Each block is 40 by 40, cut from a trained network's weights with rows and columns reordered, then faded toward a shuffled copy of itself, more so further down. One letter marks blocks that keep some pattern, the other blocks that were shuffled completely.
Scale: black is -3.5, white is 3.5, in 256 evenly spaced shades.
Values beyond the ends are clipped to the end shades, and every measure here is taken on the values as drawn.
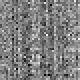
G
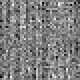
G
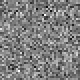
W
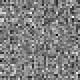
G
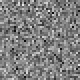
W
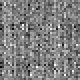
G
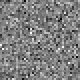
W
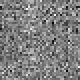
G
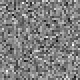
W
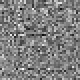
G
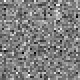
G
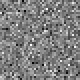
W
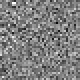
G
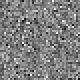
W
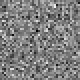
G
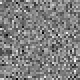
G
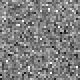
W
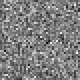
W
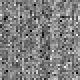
G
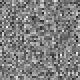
G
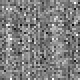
G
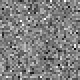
W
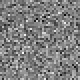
W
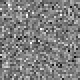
W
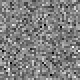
W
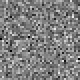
G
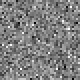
W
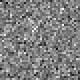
W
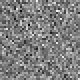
W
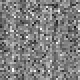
G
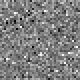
W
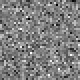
W
